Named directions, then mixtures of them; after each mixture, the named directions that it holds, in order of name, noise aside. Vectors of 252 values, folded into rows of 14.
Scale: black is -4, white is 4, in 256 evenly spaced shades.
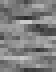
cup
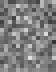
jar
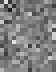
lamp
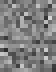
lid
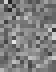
jar, lamp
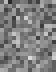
jar, lamp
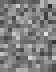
jar, lid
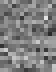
cup, lid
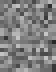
jar, lid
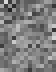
cup, lamp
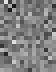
lamp, lid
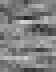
cup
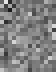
lamp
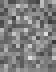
jar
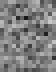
cup, jar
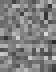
jar, lid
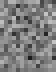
jar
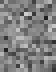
lamp, lid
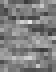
cup, jar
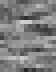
cup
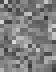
lamp, lid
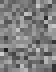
lamp, lid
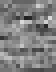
cup, lid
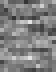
cup, jar
